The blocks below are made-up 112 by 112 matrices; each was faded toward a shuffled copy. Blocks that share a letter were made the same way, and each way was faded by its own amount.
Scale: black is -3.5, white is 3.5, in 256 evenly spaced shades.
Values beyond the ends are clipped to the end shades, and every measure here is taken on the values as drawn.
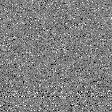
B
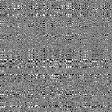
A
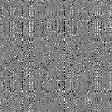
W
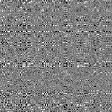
A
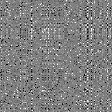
W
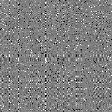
W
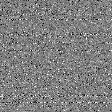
B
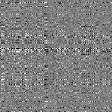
A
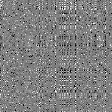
W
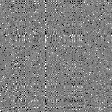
W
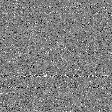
B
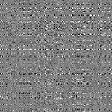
A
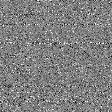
B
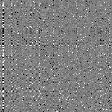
W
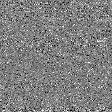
B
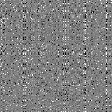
W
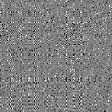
W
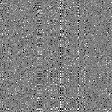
W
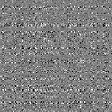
A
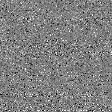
B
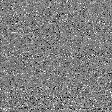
B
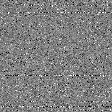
B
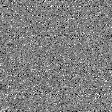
B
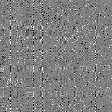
W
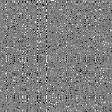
W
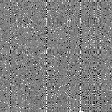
W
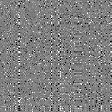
W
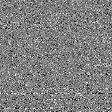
B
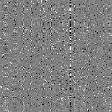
W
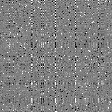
W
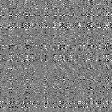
A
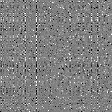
W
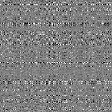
A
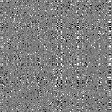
W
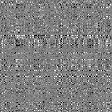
A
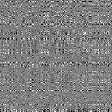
A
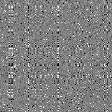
W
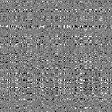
A
